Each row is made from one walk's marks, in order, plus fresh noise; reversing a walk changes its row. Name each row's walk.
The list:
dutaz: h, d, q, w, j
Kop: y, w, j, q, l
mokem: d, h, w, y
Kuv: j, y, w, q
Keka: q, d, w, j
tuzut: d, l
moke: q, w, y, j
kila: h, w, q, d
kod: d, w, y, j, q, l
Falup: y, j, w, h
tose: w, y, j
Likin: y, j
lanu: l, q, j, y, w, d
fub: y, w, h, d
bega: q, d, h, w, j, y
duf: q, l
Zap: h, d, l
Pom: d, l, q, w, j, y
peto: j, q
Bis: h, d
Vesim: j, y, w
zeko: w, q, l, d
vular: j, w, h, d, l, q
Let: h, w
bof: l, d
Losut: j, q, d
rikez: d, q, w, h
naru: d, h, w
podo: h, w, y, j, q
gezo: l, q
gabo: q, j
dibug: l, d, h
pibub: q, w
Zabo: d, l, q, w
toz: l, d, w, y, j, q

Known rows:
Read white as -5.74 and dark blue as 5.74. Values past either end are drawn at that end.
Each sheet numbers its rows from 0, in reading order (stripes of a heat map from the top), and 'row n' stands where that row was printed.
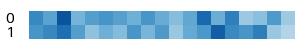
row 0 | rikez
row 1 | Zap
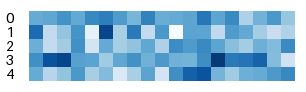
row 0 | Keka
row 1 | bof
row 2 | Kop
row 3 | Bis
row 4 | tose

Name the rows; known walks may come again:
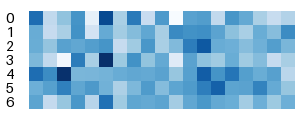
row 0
bof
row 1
Kop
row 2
zeko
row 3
gezo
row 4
naru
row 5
kila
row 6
lanu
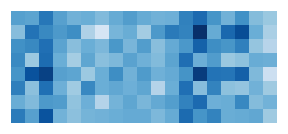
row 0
dutaz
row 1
Let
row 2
Zap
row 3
kod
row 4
Bis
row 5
Zabo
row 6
podo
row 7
mokem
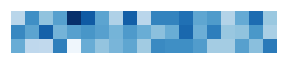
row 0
pibub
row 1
rikez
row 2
Falup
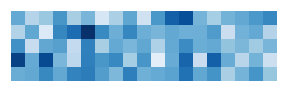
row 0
tose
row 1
duf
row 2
toz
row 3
tuzut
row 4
Keka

